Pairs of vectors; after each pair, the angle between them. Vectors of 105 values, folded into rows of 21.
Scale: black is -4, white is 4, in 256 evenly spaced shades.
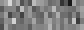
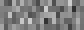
partly opposed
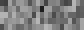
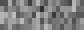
nearly parallel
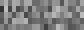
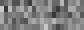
nearly opposite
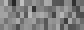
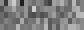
nearly opposite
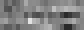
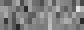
orthogonal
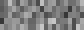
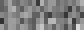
nearly parallel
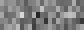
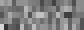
partly opposed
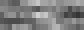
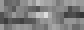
nearly parallel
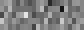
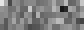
orthogonal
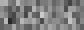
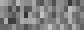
nearly parallel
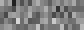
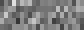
nearly opposite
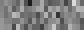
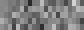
nearly parallel
